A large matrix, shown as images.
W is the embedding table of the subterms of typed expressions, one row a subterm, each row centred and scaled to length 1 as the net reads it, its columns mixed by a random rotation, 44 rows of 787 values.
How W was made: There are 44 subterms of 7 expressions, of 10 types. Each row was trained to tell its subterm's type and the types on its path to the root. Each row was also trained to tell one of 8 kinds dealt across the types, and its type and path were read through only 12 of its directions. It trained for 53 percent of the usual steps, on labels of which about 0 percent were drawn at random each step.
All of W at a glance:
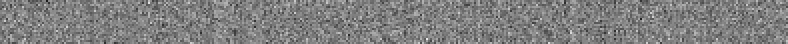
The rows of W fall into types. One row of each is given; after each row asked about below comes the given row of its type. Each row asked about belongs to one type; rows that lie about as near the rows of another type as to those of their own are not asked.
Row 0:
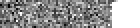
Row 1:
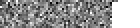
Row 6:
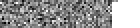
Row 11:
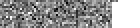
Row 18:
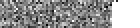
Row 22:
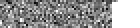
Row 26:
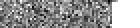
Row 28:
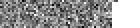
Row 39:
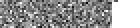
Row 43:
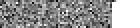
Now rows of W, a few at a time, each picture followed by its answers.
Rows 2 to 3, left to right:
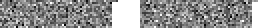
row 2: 39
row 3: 1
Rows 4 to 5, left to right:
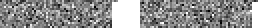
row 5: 0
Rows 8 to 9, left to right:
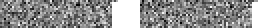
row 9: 0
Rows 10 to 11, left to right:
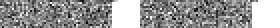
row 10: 43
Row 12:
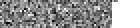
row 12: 1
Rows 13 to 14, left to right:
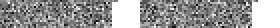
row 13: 1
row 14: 28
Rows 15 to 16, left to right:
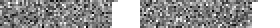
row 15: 43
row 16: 39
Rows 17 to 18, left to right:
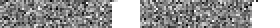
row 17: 43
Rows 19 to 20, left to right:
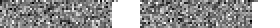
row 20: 6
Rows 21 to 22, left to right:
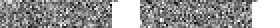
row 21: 18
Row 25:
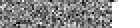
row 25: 26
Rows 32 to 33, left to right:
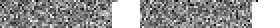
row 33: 11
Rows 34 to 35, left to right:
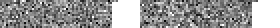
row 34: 26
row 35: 1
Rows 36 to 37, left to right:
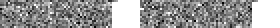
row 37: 39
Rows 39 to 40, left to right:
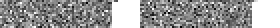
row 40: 43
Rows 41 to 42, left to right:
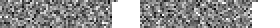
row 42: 28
